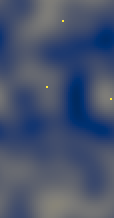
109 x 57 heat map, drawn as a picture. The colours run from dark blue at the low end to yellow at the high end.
Lone odd cells: 3, each higher than its neighbours. Average level on the scale: 30%. Ninth with the highest average: bottom middle. Grain: smooth. Odd rows or columns: none.
